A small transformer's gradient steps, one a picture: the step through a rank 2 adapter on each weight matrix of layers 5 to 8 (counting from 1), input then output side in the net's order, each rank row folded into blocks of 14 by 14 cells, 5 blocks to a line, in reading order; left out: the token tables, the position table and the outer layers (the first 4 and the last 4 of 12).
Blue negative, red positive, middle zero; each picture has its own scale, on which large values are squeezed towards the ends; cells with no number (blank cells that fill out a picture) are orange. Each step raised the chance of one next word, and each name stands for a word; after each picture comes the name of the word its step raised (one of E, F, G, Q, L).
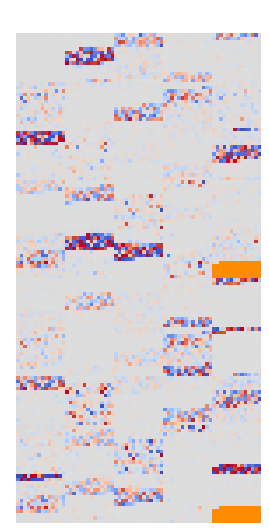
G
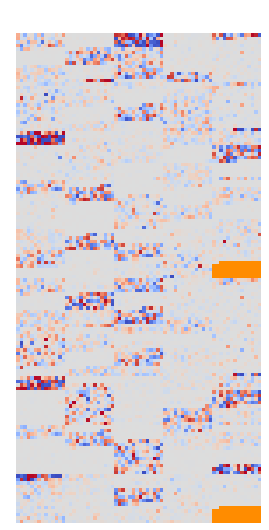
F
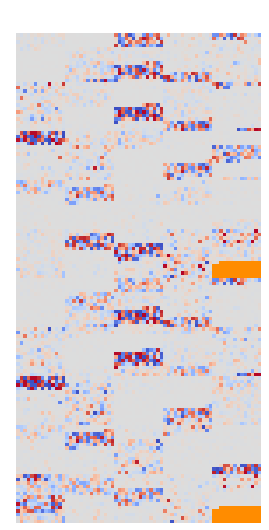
F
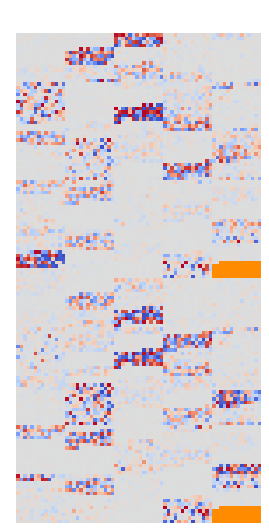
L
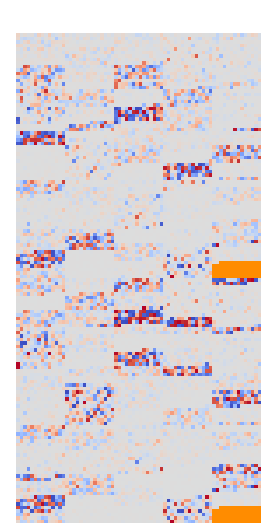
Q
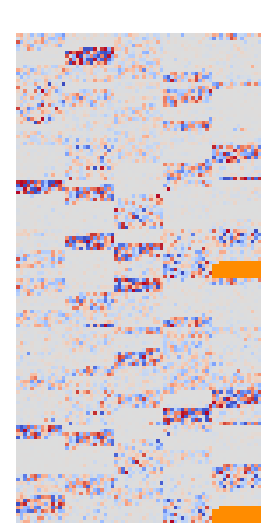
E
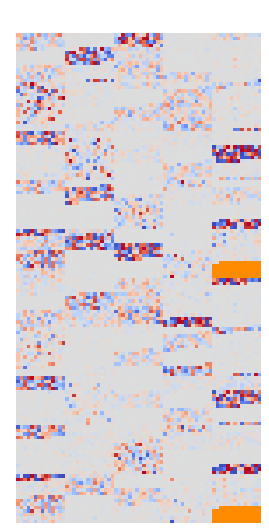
G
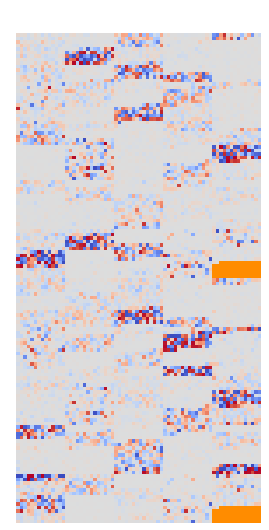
G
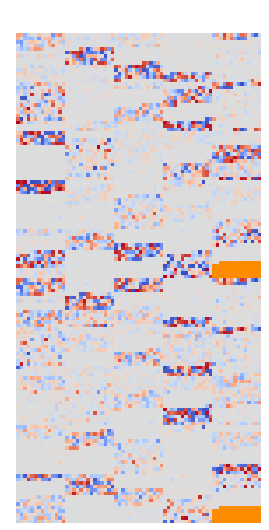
E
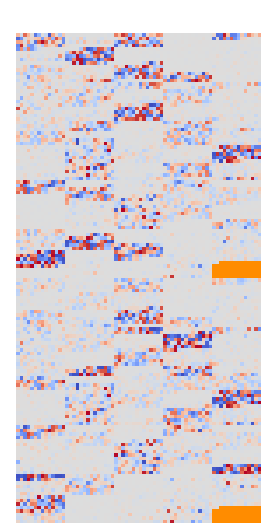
G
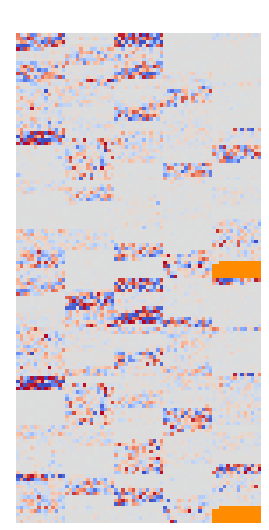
F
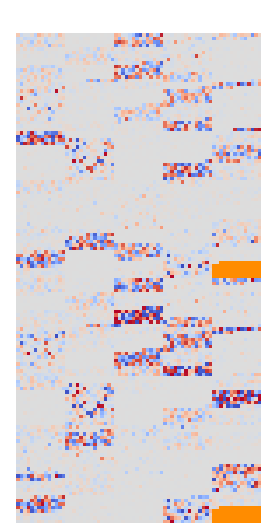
Q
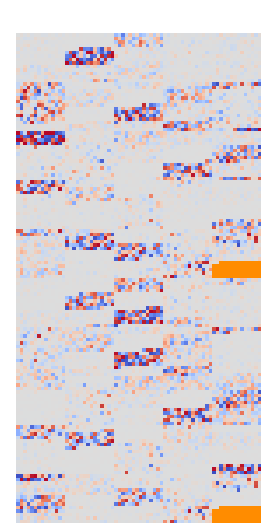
E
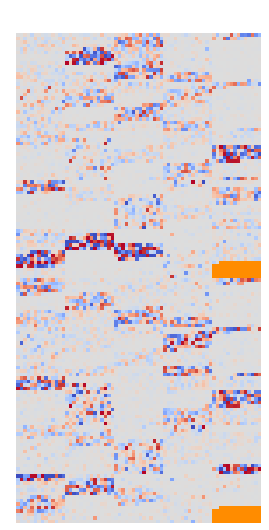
G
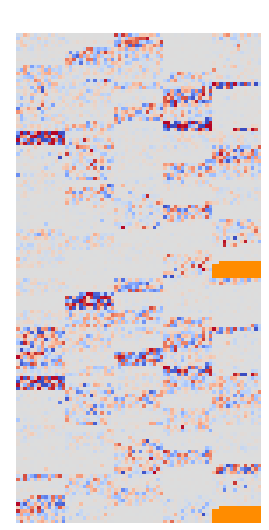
F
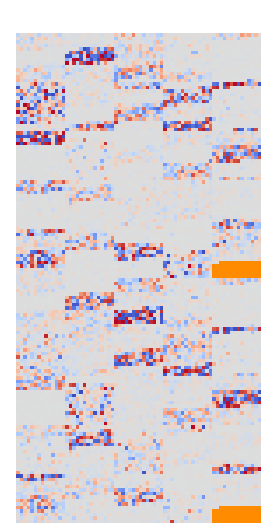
E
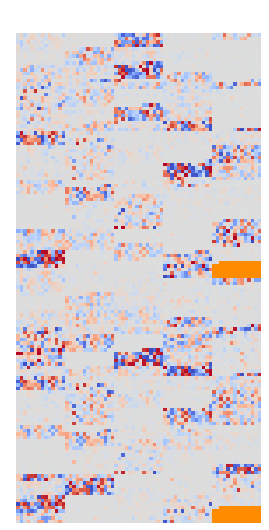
Q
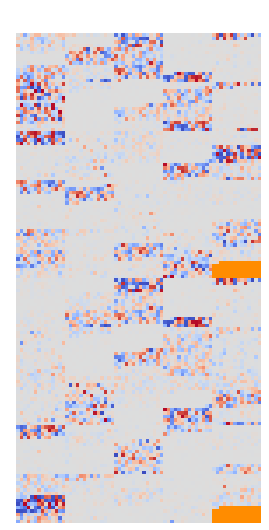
E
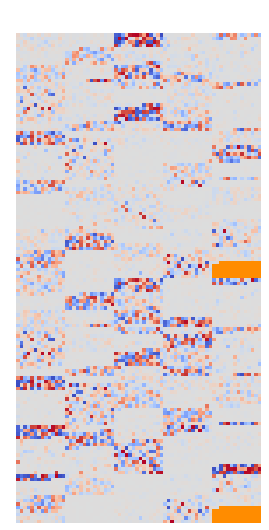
F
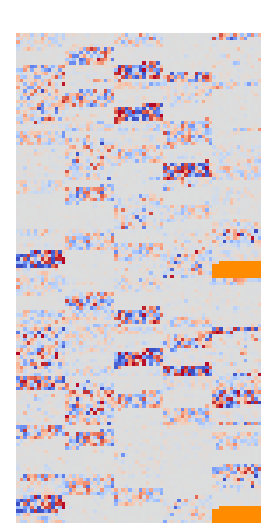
Q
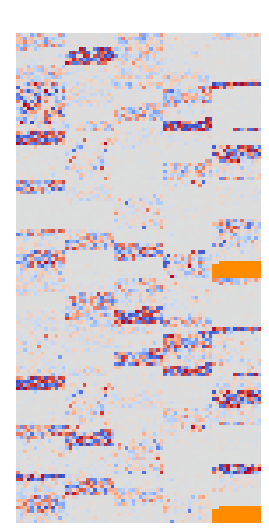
E
